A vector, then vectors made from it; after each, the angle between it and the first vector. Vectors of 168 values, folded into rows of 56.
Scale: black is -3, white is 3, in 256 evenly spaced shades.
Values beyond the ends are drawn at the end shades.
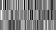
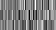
partly opposed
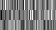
nearly opposite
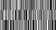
orthogonal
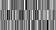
partly opposed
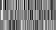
nearly parallel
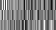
partly aligned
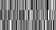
partly opposed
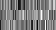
orthogonal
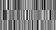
orthogonal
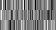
nearly parallel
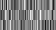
partly opposed
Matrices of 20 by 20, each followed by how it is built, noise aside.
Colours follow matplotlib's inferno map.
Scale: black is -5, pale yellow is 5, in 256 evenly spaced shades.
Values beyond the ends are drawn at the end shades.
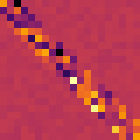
banded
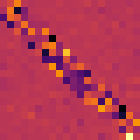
banded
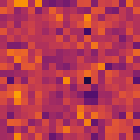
low rank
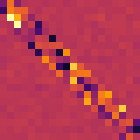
banded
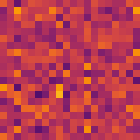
low rank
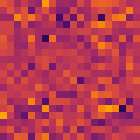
low rank
